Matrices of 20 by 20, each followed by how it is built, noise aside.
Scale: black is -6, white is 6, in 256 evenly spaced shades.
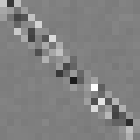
banded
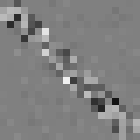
banded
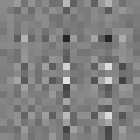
low rank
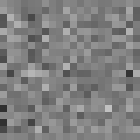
low rank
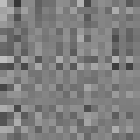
low rank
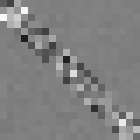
banded
